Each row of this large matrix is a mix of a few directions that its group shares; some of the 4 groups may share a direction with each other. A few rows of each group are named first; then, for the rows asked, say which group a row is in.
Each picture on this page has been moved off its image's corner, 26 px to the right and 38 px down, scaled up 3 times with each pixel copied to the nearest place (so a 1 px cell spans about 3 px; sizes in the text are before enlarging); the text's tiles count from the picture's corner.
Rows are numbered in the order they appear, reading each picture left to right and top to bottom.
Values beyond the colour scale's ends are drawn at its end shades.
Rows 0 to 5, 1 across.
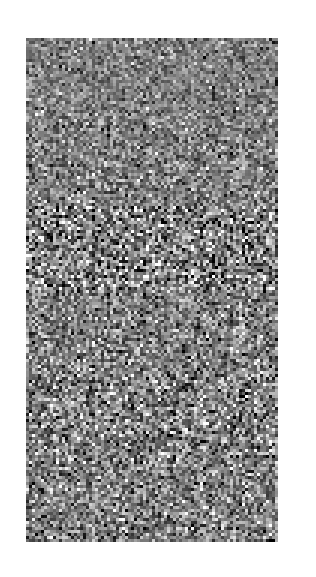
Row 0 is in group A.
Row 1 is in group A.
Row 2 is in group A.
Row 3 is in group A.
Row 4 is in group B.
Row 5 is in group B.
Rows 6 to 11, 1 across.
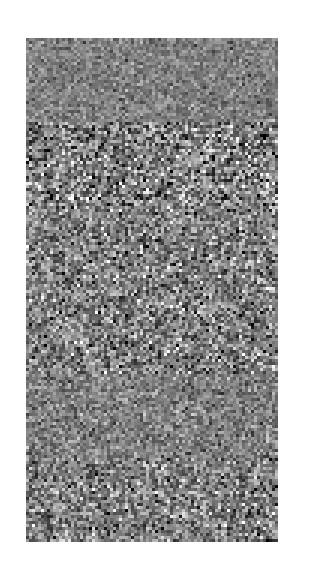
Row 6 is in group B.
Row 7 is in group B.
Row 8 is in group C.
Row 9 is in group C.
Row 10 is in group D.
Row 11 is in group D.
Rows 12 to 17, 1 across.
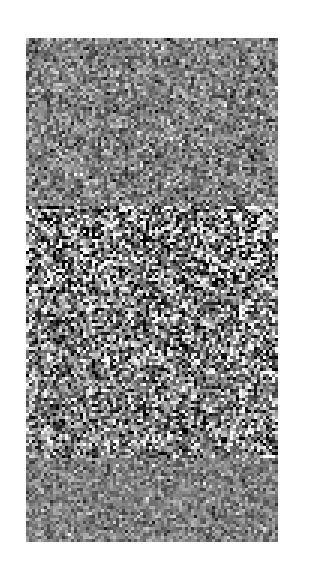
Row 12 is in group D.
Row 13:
C
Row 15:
C
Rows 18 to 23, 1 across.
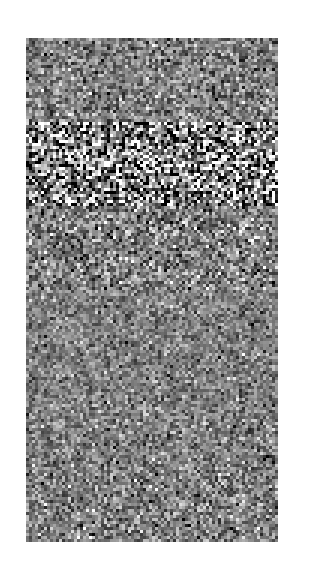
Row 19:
A
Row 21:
C
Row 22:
C
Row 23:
A
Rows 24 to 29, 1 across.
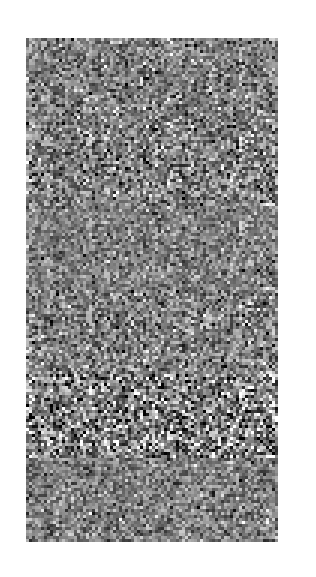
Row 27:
B
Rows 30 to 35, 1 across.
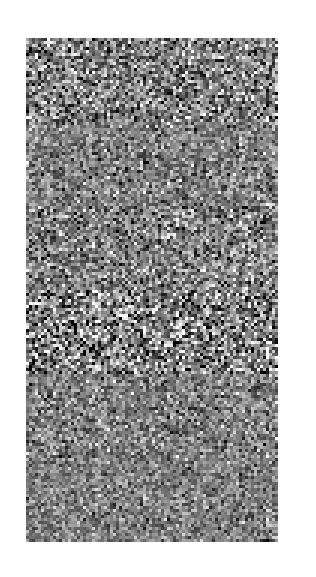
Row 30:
D
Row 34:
D
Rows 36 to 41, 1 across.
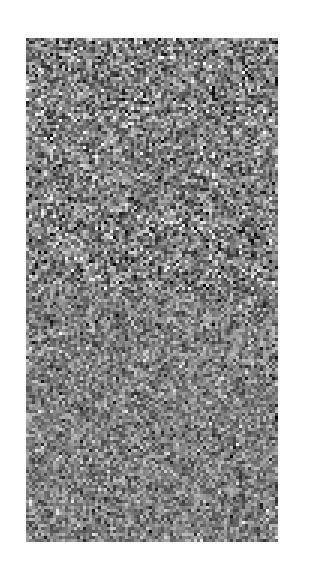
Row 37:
B
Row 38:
C
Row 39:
B
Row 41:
A
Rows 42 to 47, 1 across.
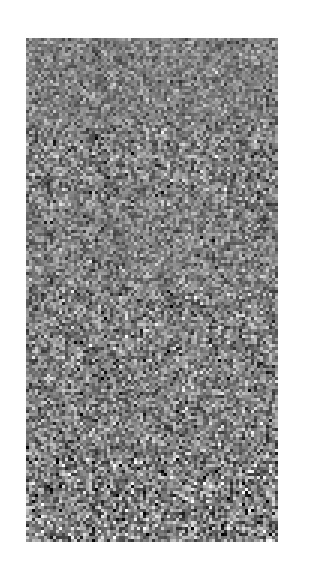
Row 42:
D
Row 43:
D
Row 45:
C
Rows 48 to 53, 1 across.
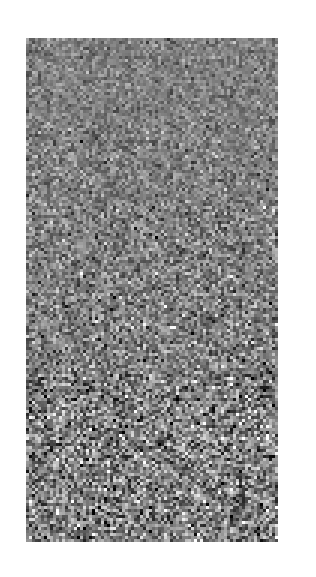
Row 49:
D
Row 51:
B
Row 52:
B
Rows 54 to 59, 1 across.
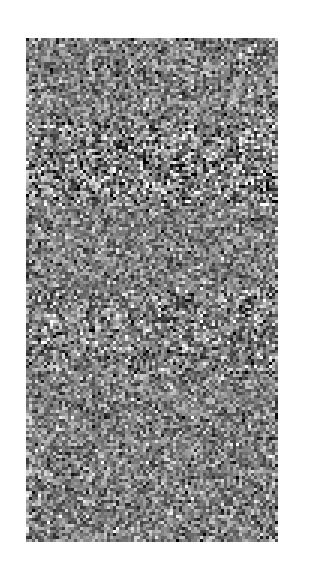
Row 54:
B
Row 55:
D
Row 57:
B
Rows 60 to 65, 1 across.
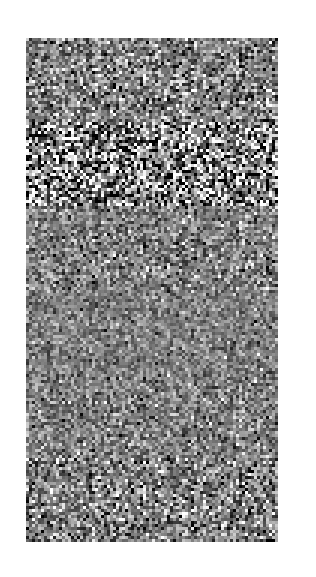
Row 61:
D
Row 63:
D
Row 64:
A
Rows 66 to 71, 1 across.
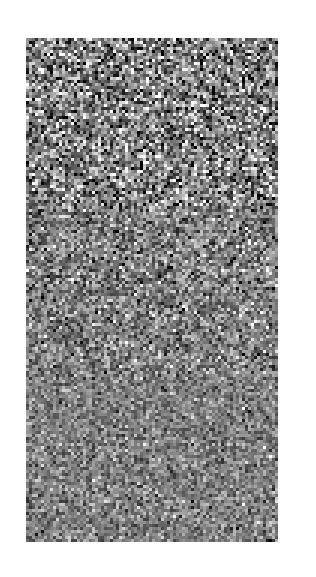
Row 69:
C
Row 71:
A
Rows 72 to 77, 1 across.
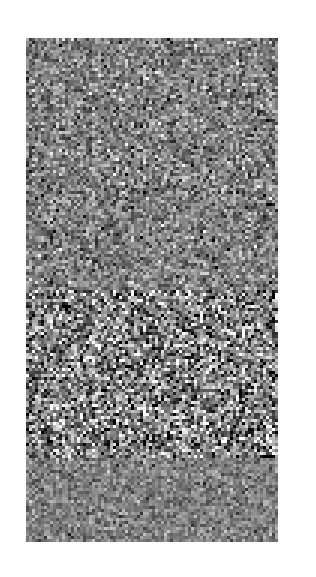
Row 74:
B
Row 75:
A
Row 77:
A
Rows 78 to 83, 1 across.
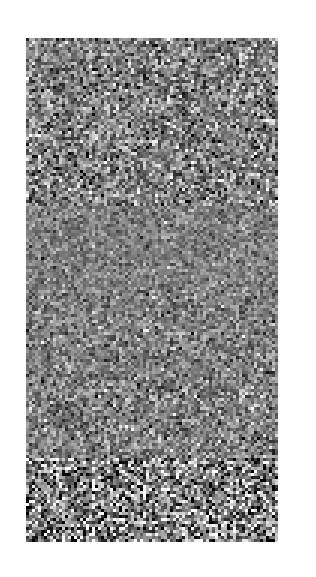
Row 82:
C
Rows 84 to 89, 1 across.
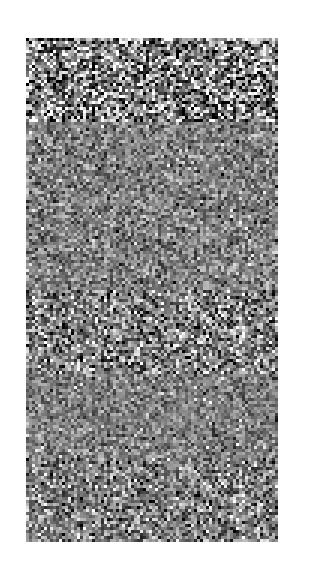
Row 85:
D
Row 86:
B
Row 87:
A
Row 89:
A
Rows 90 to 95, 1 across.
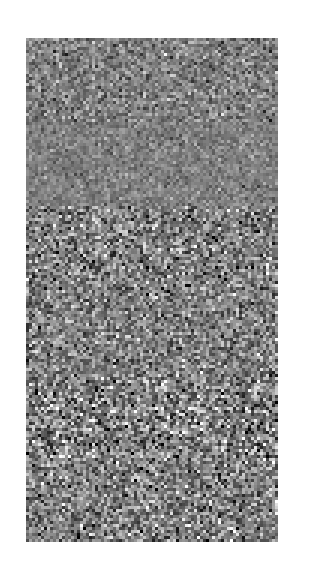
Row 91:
C
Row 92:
D
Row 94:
D
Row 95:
A
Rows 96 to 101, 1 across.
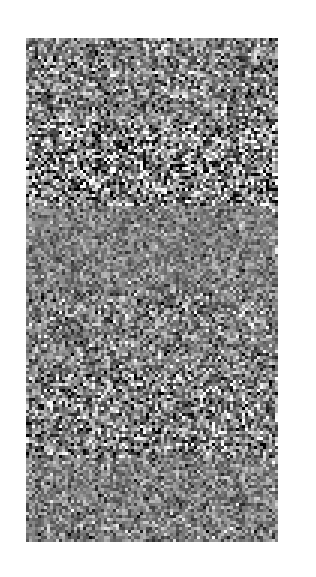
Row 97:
D
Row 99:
C
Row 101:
A
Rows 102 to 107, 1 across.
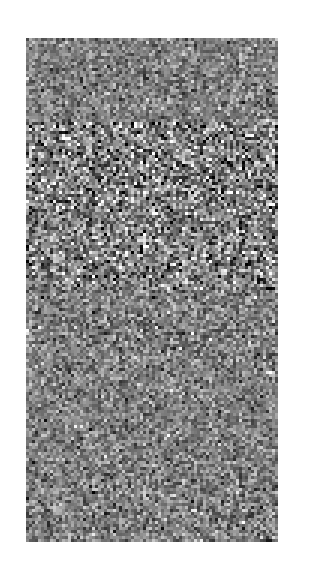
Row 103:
A
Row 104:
C
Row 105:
A
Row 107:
B
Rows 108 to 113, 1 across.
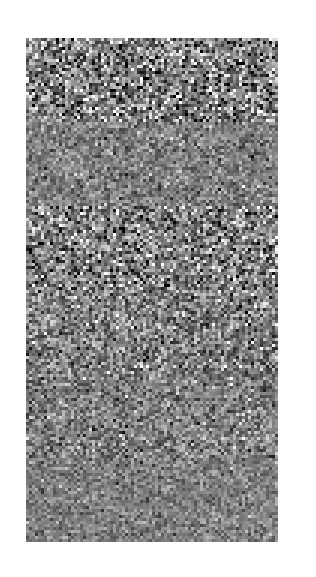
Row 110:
A
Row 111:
B
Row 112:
B
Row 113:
B
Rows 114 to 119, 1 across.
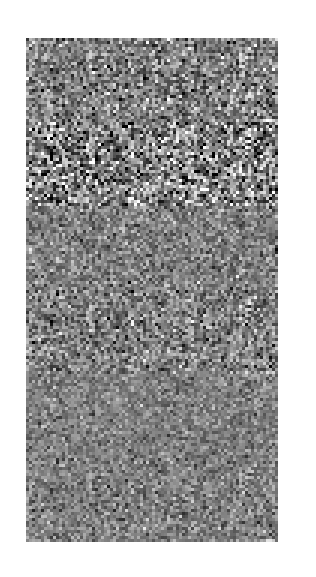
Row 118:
B
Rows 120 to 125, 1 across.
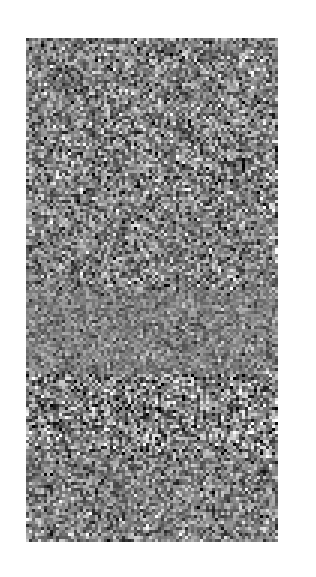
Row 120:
C
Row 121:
A
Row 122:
A
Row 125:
B
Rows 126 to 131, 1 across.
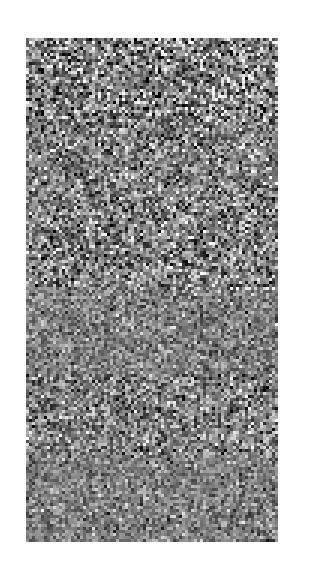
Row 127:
C
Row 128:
B
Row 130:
B
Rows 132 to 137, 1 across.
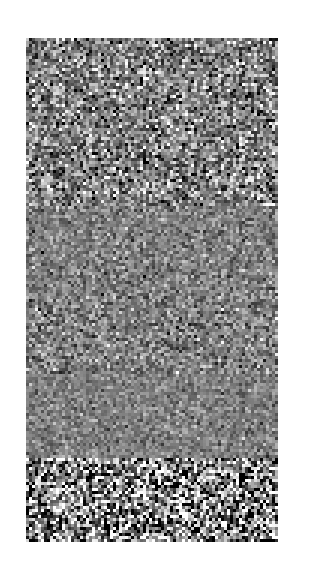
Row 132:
C
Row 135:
D
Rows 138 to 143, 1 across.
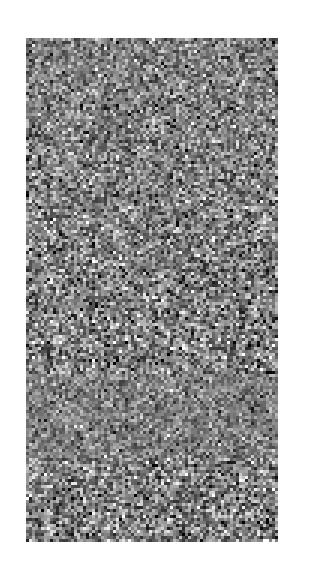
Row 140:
B
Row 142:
C
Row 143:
B
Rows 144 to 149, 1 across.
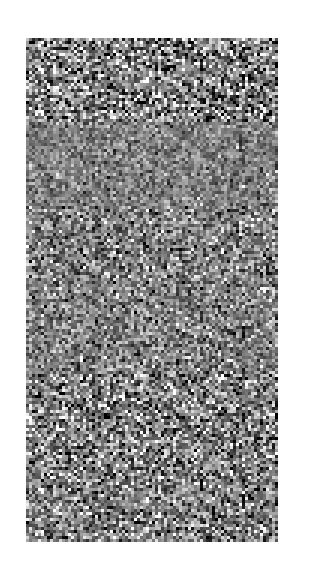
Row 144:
B
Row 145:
A
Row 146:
D
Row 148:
A
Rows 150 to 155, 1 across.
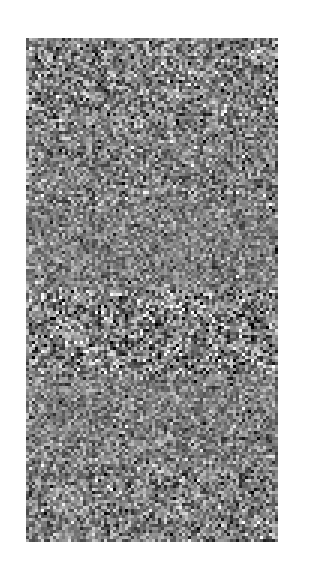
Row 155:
C
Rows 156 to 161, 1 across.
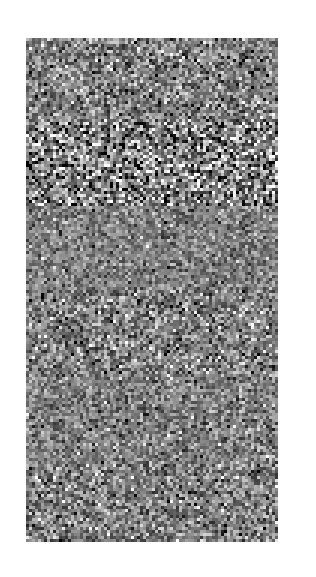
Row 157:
A
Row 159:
C
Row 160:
C
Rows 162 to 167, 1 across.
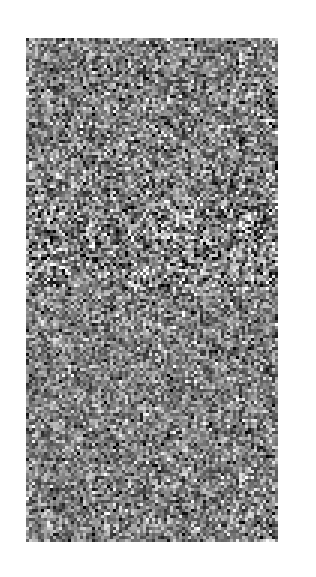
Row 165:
B
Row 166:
C
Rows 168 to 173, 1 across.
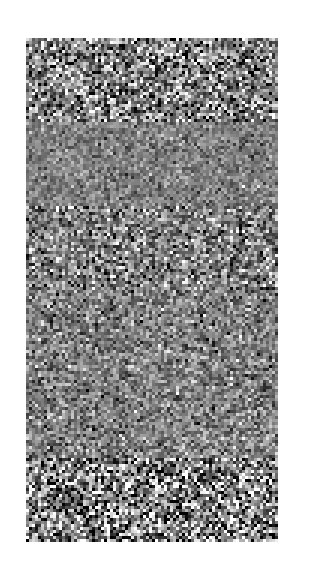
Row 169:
C
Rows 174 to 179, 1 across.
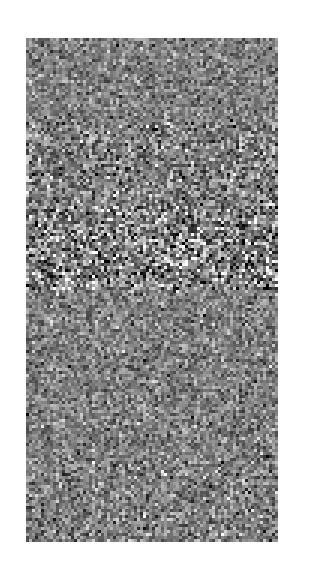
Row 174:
A
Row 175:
D
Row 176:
D
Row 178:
A
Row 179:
B
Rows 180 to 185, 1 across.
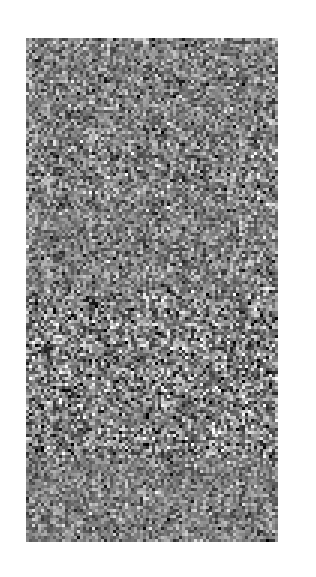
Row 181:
D
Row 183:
D
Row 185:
C
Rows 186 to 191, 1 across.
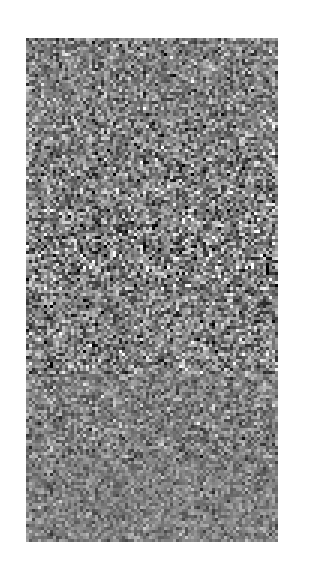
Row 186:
B
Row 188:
D
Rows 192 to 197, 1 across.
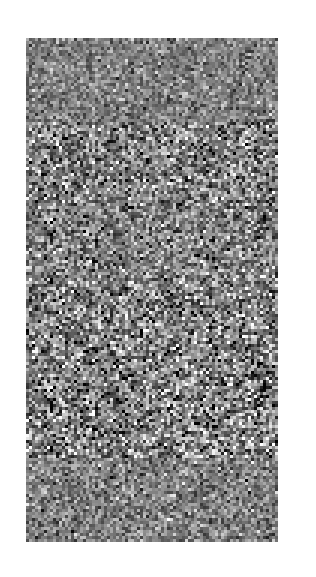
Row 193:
B
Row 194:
B
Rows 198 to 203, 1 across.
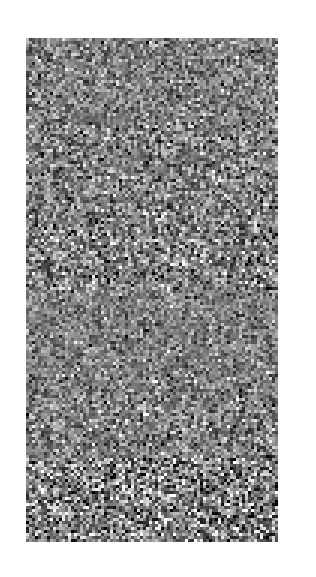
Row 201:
C
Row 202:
C
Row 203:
B
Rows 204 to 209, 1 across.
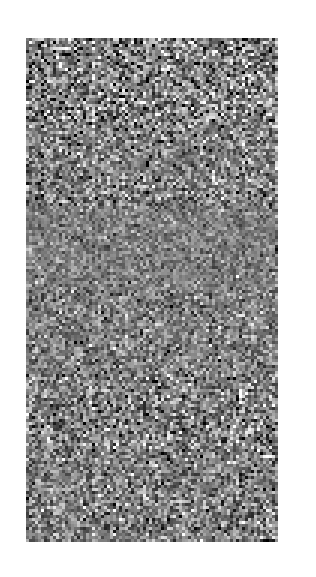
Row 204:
B
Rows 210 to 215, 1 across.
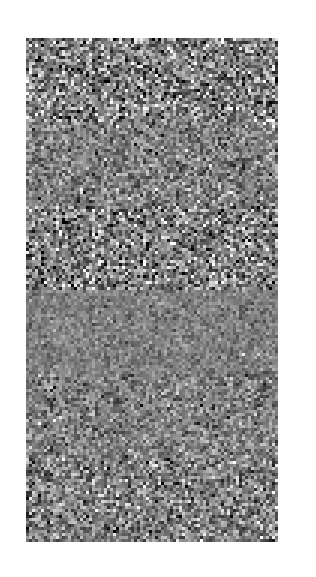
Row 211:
A
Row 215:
D
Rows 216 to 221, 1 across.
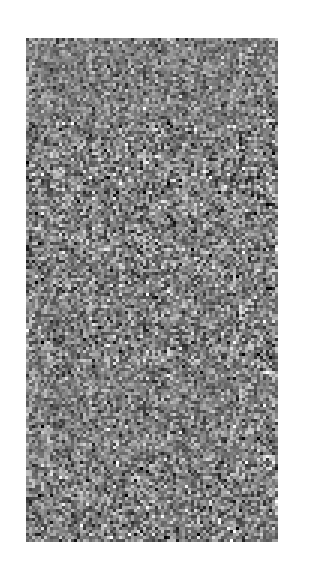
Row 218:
A
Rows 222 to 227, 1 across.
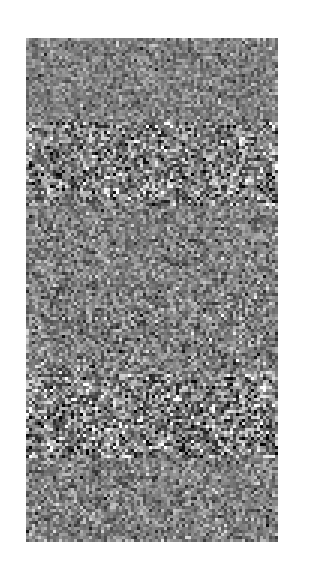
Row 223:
A
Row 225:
A
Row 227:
D
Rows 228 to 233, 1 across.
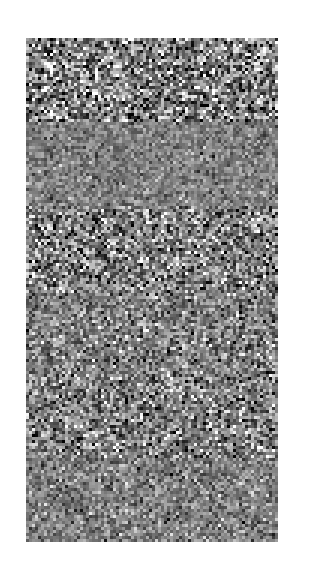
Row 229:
B
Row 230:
D
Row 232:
C
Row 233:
C
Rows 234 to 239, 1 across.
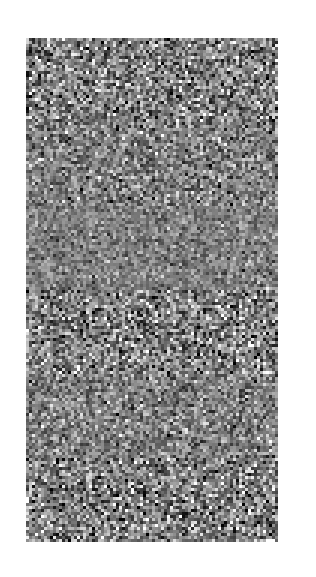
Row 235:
A
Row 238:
B
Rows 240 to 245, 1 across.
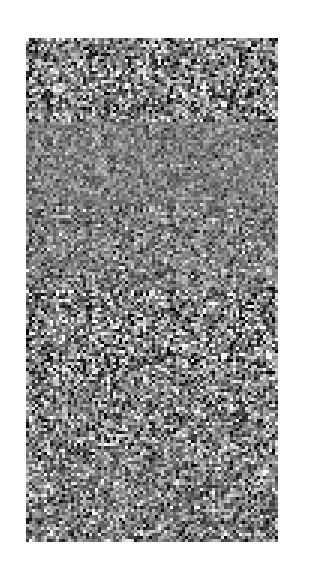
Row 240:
D
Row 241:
D
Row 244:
A
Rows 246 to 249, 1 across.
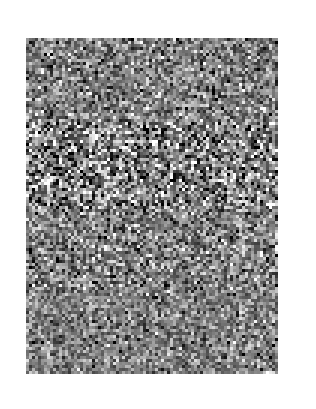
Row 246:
B
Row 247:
D
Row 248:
A
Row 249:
D
